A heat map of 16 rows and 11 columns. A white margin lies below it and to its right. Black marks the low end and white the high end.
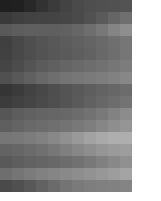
On average the colour sits 40% of the way up the scale. The top middle is the smoothest part. The field climbs toward the bottom right. The ninth with the lowest average is the top left.
